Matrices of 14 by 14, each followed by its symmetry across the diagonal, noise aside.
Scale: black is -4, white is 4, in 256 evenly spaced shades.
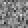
neither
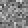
neither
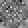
symmetric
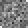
symmetric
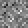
symmetric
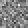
symmetric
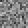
neither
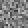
neither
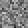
neither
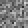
neither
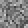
symmetric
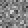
symmetric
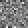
neither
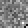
symmetric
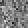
neither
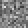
neither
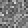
symmetric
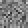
neither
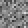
neither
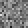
neither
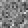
symmetric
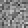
symmetric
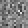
neither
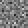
symmetric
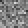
neither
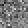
symmetric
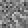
symmetric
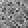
symmetric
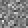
neither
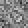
symmetric
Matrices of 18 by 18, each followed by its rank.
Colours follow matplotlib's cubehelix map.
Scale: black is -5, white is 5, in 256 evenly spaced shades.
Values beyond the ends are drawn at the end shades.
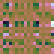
two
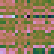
two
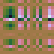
one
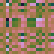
two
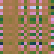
one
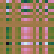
one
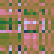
two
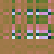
one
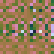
two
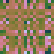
two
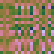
two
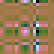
one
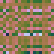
two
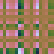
one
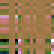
one
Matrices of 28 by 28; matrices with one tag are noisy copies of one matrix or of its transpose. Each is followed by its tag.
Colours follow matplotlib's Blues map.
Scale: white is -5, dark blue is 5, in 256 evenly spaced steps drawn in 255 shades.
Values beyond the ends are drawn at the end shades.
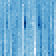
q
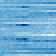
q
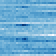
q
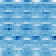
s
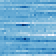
q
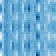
s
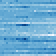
q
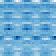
s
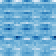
s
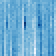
q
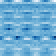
s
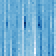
q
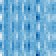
s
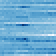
q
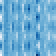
s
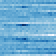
q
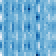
s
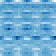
s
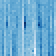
q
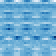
s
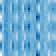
s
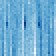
q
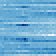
q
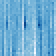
q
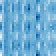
s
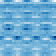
s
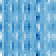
s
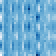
s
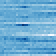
q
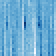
q
